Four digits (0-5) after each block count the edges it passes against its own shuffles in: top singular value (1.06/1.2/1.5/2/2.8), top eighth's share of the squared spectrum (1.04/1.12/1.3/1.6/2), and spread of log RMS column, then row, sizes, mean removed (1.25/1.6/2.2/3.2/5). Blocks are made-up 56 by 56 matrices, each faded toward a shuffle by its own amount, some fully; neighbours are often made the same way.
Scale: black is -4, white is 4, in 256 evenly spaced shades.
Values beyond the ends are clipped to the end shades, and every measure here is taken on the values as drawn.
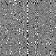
4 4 2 1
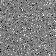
0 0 0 0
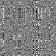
4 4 3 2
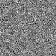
3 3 0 1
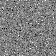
0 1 0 0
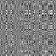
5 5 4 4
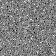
0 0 0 0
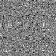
3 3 1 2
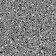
1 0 0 0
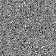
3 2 0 0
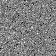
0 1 0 0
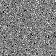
0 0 0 0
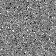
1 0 0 0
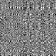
4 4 2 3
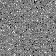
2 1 0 0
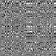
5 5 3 3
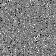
2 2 0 0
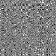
4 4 2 2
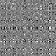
4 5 3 3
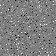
1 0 0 0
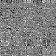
4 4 2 2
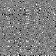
4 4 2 2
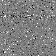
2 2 1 1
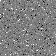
0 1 0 0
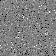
2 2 1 0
